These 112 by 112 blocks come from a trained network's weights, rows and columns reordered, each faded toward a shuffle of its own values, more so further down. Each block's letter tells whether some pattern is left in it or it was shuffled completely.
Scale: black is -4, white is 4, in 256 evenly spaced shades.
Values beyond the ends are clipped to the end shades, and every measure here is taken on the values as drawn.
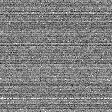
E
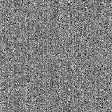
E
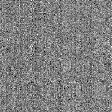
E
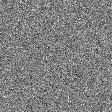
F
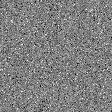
F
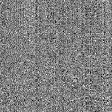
E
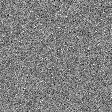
F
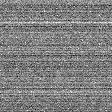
E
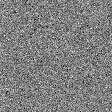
F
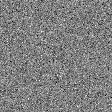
F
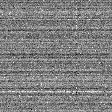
E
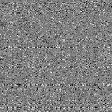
E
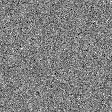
F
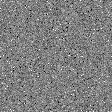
F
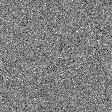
F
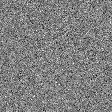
F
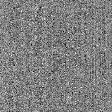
E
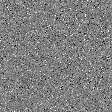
F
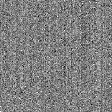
E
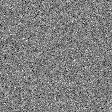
F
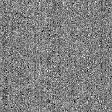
E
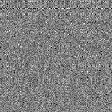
E
